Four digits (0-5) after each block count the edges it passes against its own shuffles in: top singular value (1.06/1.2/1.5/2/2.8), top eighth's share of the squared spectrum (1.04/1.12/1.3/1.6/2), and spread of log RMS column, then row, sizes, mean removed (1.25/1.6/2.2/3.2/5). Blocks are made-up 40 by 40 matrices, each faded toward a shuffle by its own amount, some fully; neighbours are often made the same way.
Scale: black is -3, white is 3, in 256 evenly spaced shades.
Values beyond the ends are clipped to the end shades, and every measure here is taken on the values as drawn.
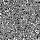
0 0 0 0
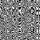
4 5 3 2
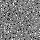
0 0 0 0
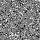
1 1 0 0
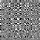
4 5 3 3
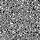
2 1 0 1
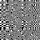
4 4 3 3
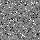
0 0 0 0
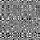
4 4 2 3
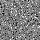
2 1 0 0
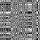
4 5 3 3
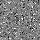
1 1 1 0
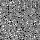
2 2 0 0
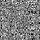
3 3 1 1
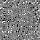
3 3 1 1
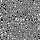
2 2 0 0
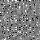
3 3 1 2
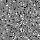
3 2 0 1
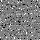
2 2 0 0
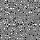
3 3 1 1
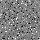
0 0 0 0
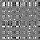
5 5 3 3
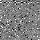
3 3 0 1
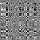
4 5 3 3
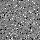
0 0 0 0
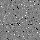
2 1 0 0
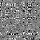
3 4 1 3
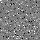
1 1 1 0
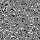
2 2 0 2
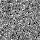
1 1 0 0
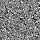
1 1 0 0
